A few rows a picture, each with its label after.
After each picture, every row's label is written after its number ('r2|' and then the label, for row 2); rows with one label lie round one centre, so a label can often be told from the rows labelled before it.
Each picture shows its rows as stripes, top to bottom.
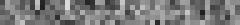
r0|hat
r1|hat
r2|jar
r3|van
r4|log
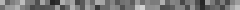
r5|van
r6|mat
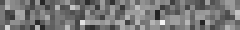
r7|hat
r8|mat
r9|log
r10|log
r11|jar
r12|hat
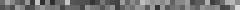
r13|hat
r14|log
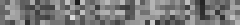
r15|jar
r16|mat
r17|jar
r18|mat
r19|log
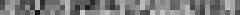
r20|hat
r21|hat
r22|jar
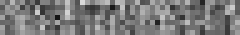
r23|jar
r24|hat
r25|hat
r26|van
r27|log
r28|van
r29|van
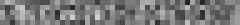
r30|mat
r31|log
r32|van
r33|van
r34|log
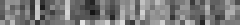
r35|hat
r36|hat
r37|hat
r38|hat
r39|jar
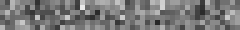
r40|jar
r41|jar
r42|mat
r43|hat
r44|log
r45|van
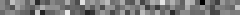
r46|jar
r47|log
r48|hat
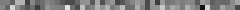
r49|log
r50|jar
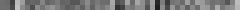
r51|log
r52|log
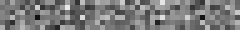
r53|jar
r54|hat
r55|log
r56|jar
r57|log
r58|van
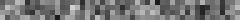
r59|log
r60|mat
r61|mat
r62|van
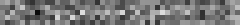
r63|mat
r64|log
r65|jar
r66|mat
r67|log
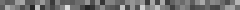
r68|log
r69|hat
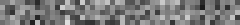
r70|jar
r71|van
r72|log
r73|jar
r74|hat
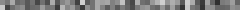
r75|jar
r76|van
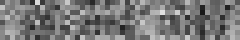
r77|hat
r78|van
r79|jar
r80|mat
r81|hat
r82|mat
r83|mat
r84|jar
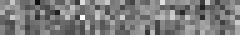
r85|jar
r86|mat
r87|van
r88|jar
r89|log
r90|log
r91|log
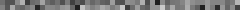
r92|log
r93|jar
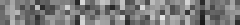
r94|jar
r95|hat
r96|mat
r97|jar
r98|jar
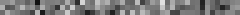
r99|jar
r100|van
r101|hat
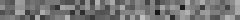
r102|log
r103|van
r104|log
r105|hat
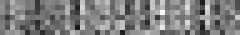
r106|jar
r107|jar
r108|jar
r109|log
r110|jar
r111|jar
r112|mat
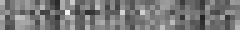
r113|van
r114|van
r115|hat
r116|van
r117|van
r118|van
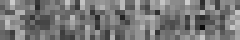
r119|jar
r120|jar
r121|log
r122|mat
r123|mat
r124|mat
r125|log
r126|log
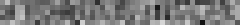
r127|mat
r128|log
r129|log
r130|log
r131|jar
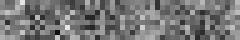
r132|log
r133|log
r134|mat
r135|hat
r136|van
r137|hat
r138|van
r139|mat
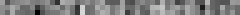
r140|van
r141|jar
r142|jar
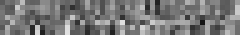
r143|log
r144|log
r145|log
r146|mat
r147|jar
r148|hat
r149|hat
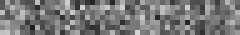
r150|hat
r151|jar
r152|van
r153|log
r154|mat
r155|hat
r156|mat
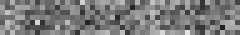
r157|jar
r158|van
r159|mat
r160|log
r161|hat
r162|mat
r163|jar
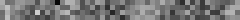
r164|van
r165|mat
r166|hat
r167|mat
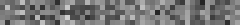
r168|van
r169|hat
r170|log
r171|hat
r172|van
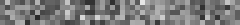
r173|hat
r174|van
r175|hat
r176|jar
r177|log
